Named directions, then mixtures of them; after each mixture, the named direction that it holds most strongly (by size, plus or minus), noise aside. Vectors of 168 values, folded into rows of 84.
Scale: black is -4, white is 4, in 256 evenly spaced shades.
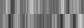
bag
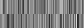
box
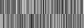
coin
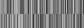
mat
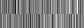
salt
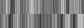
bag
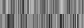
box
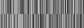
mat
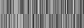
mat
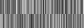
coin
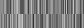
mat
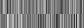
box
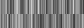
mat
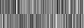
coin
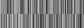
mat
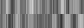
bag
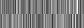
salt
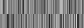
box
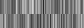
coin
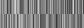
mat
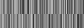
mat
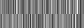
salt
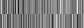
salt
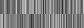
coin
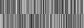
coin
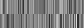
box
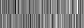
salt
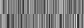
box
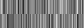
box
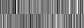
salt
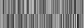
box
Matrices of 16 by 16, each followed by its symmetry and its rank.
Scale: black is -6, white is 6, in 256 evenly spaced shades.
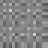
symmetric, rank two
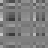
neither, rank one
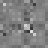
symmetric, rank three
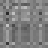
neither, rank two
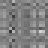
neither, rank two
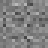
neither, rank three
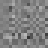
neither, rank three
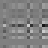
neither, rank one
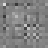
symmetric, rank three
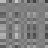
neither, rank one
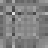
symmetric, rank two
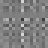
neither, rank two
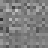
neither, rank three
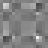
symmetric, rank two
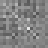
symmetric, rank three
